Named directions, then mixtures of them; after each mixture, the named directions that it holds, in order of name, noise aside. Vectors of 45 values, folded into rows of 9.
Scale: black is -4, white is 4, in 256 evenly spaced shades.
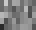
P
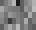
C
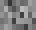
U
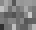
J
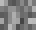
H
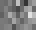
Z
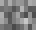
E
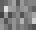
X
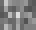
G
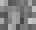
H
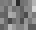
C, H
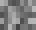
H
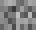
C, E, G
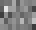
X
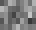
C, H, J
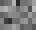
C, X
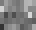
C, J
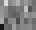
J, P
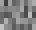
E, P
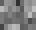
C, E, J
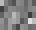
C, H, J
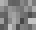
H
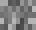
H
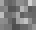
E, U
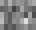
E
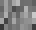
P, X, Z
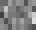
X, Z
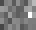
C, J, Z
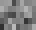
J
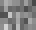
G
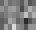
E, J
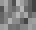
C, G
